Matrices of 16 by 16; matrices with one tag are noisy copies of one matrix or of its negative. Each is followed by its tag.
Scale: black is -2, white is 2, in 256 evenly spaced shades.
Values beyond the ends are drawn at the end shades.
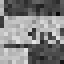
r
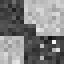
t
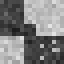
t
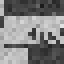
r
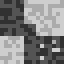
t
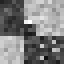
t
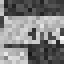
r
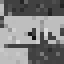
r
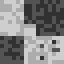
t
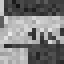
r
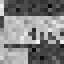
r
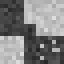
t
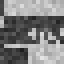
r
